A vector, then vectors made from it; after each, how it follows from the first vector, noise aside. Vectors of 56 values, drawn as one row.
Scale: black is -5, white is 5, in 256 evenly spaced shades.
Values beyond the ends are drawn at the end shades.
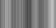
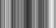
scaled up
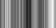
scaled up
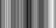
scaled up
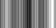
scaled up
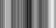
scaled up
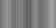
shrunk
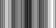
scaled up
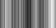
scaled up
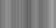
shrunk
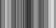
scaled up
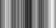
scaled up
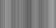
shrunk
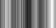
scaled up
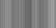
shrunk
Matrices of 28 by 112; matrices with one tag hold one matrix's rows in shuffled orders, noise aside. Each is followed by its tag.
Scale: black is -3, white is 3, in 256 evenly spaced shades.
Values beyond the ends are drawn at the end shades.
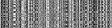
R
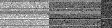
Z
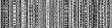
R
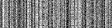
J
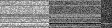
Z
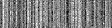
J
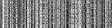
J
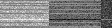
Z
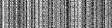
J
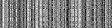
J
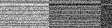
Z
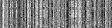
J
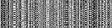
R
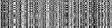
R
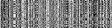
R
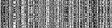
R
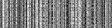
J
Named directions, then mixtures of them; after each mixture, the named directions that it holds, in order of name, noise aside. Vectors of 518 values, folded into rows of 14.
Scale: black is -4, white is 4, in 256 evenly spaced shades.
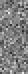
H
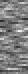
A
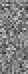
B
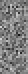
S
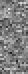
A, H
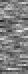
A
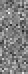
H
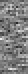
A, S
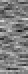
A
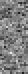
A, H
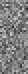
B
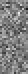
B, H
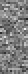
A, B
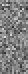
B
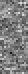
A, H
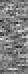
A, S
